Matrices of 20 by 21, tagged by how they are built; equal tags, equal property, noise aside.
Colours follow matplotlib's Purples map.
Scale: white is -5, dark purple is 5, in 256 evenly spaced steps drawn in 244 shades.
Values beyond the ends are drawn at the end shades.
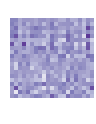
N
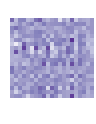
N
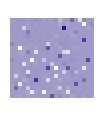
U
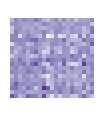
N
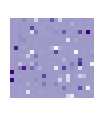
U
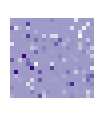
U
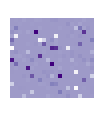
U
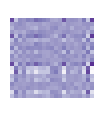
N
